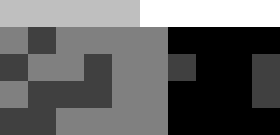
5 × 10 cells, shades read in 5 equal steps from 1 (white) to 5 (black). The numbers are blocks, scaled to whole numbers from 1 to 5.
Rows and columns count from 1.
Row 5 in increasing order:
3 3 3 3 4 4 5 5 5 5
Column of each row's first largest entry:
1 7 8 7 7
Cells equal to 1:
5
